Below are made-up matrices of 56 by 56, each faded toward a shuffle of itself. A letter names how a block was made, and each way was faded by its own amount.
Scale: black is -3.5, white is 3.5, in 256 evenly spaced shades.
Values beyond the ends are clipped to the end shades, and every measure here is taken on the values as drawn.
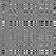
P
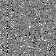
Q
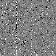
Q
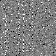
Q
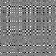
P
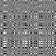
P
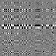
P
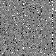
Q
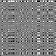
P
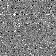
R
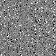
Q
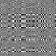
P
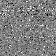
R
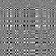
P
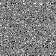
R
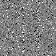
Q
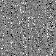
Q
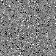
Q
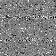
R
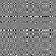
P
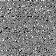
R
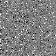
Q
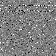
R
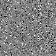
Q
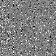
Q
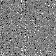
Q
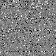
R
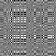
P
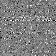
R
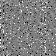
Q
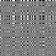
P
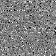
R
